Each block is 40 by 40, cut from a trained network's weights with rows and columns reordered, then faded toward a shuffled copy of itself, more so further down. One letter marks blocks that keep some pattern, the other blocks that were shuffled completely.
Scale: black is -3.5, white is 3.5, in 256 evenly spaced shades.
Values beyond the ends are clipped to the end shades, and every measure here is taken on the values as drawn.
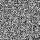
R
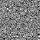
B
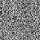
B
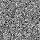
R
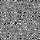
B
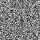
R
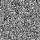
R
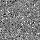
R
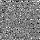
B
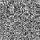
B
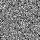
R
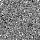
R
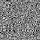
B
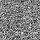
B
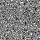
R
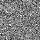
B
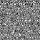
B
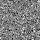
R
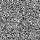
B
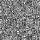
B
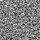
B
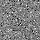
R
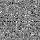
B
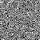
B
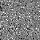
B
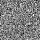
B
